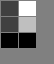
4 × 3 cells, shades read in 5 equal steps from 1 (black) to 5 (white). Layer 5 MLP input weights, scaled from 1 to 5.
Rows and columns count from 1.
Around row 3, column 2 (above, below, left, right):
4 3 1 3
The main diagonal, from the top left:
2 4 3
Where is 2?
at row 1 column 1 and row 2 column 1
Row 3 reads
1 1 3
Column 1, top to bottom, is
2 2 1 3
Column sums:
8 13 12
